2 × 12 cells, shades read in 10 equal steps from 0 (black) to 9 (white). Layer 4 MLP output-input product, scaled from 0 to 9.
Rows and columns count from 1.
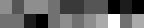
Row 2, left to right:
4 4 1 0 4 5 4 5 6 9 4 6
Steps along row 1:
down up same down down same up same down up down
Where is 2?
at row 1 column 6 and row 1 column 7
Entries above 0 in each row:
10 11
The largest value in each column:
5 4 5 5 4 5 4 5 6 9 4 6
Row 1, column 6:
2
